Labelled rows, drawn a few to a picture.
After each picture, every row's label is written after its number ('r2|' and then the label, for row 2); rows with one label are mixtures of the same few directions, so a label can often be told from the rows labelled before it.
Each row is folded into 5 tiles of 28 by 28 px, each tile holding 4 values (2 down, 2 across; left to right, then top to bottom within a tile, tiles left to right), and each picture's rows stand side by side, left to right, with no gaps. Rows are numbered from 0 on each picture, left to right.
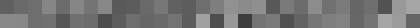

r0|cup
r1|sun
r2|cup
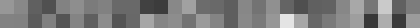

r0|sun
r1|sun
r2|sun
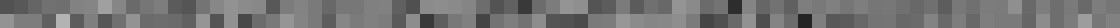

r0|sun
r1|sun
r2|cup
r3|sun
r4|cup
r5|cup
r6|sun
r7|cup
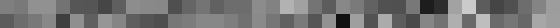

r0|sun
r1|cup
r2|sun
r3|sun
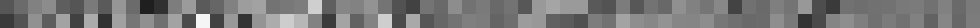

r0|sun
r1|sun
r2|cup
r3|cup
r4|cup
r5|cup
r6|sun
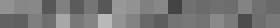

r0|cup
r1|cup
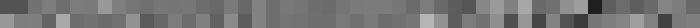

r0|sun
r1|sun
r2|sun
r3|sun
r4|cup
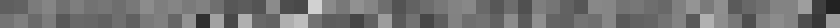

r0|cup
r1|sun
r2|cup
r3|sun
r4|cup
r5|cup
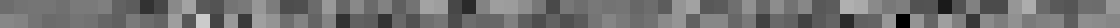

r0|cup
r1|sun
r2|cup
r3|sun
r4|cup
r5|cup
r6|sun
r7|sun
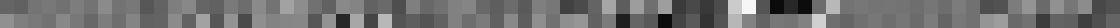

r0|sun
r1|sun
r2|sun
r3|sun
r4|cup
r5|sun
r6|sun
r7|cup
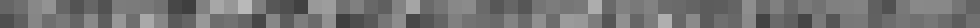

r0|sun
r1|sun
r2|cup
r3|sun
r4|cup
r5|cup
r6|sun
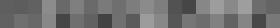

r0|cup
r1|sun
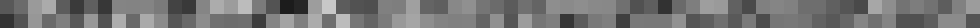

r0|sun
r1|sun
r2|sun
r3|sun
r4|sun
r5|sun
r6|cup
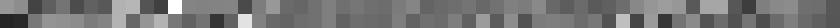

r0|cup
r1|cup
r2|cup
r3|sun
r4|sun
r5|sun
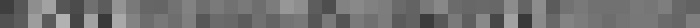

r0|sun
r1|cup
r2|sun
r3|sun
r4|cup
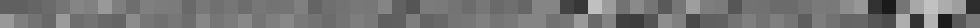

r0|sun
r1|cup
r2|cup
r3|cup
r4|cup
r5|cup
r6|sun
